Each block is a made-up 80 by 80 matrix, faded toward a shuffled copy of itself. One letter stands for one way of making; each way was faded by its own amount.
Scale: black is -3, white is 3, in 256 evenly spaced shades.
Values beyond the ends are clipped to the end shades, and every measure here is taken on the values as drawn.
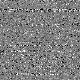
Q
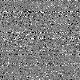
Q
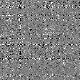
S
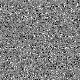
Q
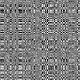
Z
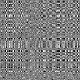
Z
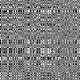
Z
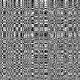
Z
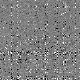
S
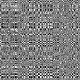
Z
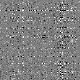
S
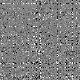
S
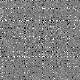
S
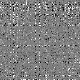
S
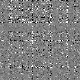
S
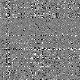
S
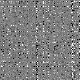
S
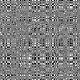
Z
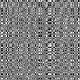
Z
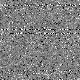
Q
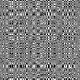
Z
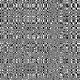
Z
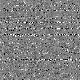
Q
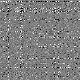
S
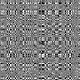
Z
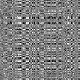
Z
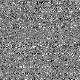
Q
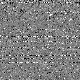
Q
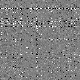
S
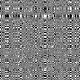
Z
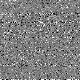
Q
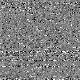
Q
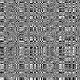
Z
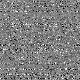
Q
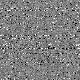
Q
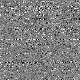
Q
